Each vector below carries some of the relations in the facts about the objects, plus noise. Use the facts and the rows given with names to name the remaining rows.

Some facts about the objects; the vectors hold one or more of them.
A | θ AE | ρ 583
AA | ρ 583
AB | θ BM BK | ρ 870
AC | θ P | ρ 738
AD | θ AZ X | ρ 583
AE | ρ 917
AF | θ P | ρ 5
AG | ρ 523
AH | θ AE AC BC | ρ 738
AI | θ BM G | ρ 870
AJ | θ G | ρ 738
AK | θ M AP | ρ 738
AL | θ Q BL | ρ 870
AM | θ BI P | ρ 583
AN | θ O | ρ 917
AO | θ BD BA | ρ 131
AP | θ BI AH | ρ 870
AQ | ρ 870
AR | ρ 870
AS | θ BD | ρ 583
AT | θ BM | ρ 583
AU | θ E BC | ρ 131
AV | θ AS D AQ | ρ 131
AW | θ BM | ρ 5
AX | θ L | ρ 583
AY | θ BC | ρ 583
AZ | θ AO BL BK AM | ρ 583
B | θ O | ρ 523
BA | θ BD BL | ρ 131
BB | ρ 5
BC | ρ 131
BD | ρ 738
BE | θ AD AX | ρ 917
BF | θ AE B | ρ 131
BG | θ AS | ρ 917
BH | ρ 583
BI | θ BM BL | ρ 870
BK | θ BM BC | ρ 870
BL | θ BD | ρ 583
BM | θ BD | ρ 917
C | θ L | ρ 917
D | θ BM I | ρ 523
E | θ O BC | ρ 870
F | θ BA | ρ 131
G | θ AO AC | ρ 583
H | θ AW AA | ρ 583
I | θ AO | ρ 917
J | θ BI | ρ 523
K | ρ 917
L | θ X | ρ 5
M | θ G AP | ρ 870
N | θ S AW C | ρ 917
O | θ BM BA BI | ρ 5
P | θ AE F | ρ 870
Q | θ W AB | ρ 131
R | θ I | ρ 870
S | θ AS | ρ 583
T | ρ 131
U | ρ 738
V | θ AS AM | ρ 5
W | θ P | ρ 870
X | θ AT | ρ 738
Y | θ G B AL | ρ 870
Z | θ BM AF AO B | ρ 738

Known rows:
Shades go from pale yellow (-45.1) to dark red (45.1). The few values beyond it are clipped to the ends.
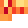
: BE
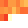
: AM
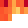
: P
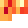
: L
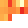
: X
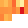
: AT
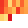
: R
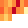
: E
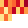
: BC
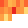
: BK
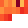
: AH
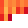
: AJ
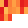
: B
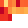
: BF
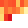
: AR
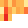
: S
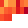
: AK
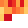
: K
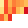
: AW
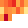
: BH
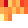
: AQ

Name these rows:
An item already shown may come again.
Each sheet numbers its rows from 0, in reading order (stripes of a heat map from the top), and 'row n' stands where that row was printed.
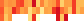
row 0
AN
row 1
AS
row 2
Z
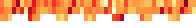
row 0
AY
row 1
AF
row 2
E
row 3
X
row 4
AA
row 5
AT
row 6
AU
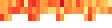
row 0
J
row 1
W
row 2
BL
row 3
S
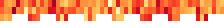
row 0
E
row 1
G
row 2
AI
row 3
BG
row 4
BM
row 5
AK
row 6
W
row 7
Z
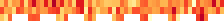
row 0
D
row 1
AC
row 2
I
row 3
S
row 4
C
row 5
AM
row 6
V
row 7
A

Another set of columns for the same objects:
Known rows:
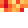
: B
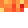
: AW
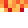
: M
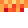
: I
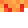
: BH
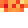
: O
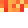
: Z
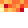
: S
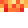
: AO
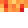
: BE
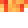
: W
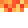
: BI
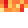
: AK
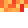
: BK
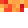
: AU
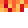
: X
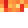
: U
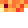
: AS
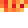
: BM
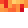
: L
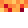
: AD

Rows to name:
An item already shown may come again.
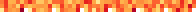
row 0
AJ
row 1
P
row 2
BE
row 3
C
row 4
Y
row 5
BI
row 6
AT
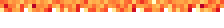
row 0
J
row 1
V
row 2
N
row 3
A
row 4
AI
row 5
BF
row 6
N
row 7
S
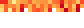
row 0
C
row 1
R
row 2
X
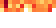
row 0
BD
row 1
AV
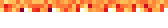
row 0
AZ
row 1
G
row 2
AI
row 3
BG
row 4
AM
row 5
J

